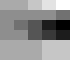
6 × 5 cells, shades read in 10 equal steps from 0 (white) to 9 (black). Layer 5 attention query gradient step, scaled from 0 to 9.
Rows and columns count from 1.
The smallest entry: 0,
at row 1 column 5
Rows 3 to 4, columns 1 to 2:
4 5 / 4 4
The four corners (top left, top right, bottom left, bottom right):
3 0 3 2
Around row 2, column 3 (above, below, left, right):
2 6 4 4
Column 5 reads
0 5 9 8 2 2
